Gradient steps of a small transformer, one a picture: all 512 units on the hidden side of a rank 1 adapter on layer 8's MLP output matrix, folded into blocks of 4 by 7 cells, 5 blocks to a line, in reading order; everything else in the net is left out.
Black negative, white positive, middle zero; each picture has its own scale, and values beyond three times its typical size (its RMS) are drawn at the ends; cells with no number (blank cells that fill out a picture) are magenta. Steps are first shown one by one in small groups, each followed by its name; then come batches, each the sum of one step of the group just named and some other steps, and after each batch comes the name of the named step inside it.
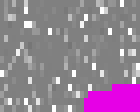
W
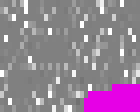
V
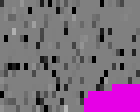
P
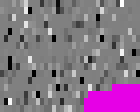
V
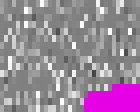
W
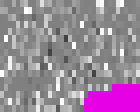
V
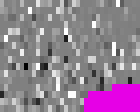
P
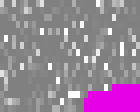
V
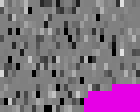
V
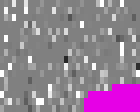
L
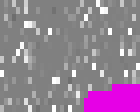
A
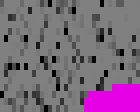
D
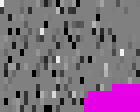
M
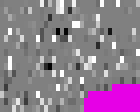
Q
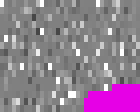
M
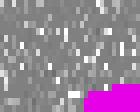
A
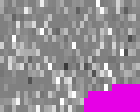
A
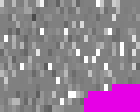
M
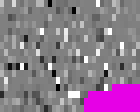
D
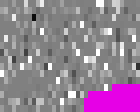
L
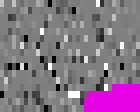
D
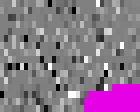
D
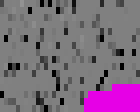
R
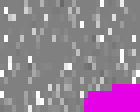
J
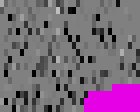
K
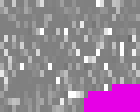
J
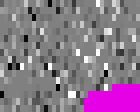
R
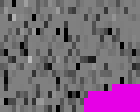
K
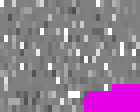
K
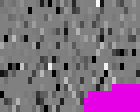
R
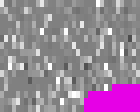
J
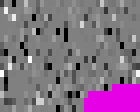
J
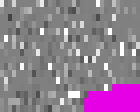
K
